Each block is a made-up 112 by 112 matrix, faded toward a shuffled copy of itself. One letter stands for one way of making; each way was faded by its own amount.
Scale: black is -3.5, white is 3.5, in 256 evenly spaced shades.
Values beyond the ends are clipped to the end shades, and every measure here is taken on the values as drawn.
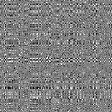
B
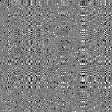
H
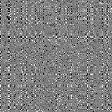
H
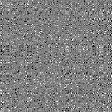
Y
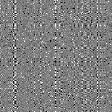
H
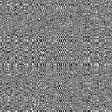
B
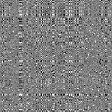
B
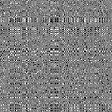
B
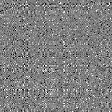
Y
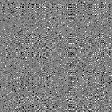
Y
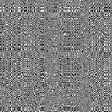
B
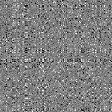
Y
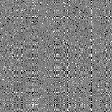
H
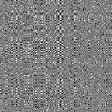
H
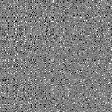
Y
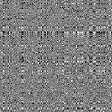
B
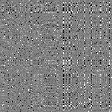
H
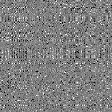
Y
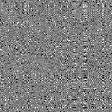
Y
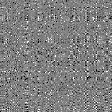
Y
